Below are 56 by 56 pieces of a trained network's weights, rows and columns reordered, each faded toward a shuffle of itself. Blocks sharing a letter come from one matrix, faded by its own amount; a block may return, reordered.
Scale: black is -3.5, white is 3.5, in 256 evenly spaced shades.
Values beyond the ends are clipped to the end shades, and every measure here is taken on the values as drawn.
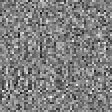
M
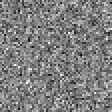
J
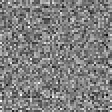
M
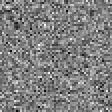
J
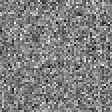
J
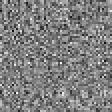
M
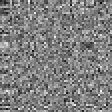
M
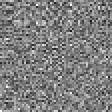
M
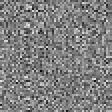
M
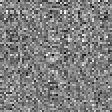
M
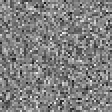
J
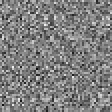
M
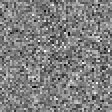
J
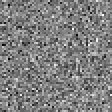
J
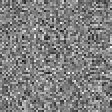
M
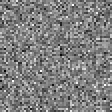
J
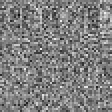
M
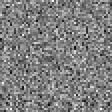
J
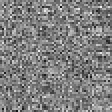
M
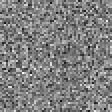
J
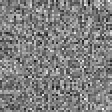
M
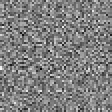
M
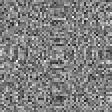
M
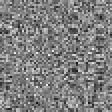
M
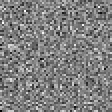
M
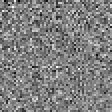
M
